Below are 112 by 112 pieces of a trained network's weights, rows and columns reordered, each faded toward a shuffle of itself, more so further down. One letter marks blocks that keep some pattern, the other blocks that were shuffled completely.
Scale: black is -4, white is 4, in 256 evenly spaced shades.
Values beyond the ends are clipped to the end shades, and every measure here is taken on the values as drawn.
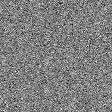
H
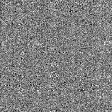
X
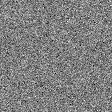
H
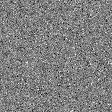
H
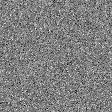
H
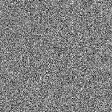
X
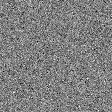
H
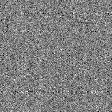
X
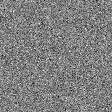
H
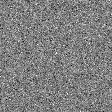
H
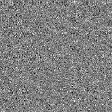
X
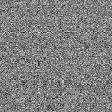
X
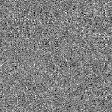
X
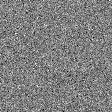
H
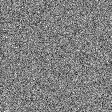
H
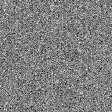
X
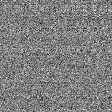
X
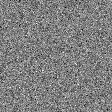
H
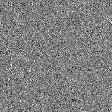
X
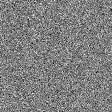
H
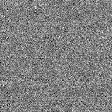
X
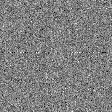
X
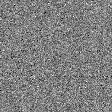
X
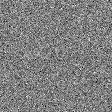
H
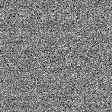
X
